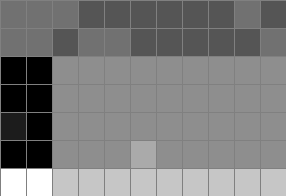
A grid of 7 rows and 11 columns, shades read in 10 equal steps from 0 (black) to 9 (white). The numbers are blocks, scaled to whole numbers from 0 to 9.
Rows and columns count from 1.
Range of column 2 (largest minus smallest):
9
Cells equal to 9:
2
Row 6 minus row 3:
0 0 0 0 0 1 0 0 0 0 0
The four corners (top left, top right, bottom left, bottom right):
4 3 9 7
